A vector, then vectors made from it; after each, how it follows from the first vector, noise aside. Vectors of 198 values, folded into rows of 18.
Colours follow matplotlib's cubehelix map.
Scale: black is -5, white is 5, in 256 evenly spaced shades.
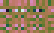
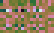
negated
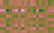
shrunk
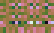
reversed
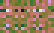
negated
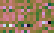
wrapped around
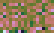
wrapped around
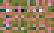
negated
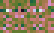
negated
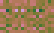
shrunk
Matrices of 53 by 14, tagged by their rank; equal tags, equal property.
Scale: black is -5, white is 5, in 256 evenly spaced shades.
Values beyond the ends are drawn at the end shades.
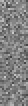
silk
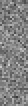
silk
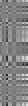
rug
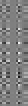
rug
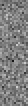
silk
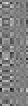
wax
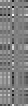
rug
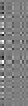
rug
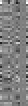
wax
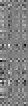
wax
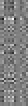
wax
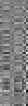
wax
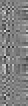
wax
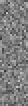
silk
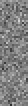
silk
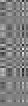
rug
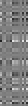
rug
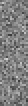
silk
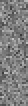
silk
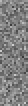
silk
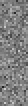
silk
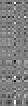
wax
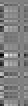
rug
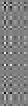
rug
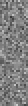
silk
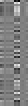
rug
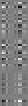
rug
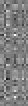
wax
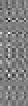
wax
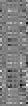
wax
